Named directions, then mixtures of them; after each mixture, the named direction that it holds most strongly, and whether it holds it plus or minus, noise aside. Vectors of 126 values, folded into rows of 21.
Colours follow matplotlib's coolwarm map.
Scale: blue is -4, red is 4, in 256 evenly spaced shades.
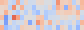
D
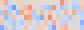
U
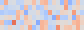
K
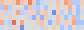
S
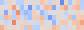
U, minus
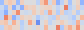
D, minus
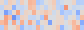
D, minus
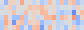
K, minus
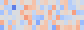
U, plus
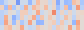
S, minus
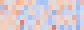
S, plus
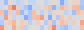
U, minus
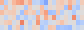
K, minus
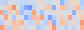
U, minus
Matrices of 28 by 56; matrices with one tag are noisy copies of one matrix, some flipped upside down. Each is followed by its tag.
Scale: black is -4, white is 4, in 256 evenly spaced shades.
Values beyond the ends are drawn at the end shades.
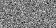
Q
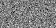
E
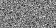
Q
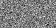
Q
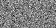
E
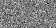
Q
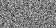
E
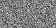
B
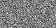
B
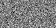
E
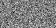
E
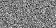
B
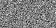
B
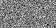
Q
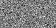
Q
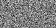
E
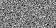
Q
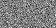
B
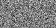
E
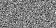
B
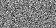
E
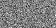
B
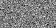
Q
